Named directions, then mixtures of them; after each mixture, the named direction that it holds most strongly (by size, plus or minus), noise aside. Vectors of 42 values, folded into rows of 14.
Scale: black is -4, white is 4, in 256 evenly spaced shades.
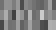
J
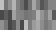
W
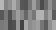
W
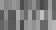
J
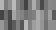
W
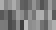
W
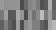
J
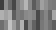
W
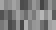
W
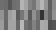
J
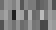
J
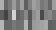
J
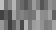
W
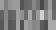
J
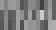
J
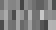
J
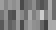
J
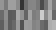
J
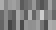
J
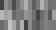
W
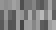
J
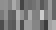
J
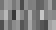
J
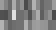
W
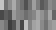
W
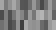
W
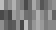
W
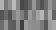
W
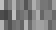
W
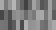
W
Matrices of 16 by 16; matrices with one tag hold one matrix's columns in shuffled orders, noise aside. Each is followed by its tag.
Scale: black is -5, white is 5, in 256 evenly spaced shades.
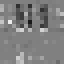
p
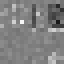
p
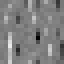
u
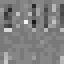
p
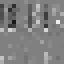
p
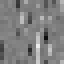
u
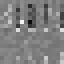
p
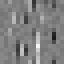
u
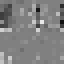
p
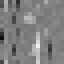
u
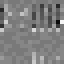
p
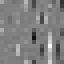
u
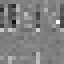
p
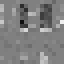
p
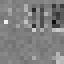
p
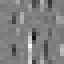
u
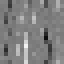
u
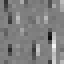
u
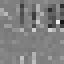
p
